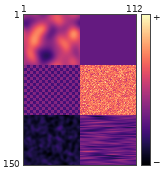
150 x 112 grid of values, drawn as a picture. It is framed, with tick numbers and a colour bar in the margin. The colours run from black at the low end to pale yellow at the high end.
The table splits into 3 rows of 2 panels. Panel 1,1: middling, smooth, strong in contrast. Panel 1,2: low, flat. Panel 2,1: low, checkered. Panel 2,2: high, fine-grained. Panel 3,1: very low, blotchy, faint in contrast. Panel 3,2: low, streaked across.
